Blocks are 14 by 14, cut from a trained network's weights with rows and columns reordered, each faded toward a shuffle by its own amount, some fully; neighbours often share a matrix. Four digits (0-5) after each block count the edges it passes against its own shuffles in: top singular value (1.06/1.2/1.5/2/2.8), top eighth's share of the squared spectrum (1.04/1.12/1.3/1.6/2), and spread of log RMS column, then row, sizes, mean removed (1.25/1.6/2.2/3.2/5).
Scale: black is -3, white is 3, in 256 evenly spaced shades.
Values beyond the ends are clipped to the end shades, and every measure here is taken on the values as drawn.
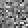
1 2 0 0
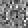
2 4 2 0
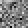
0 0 0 0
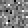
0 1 0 0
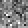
0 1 0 0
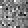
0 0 0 0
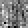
2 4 0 1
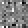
2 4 0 1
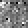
2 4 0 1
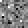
0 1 0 1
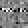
2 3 0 2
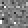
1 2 0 0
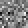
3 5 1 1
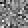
0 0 0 0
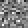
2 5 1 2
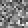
0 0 0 0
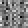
2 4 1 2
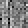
2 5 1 1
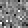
1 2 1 0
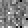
1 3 0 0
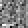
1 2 0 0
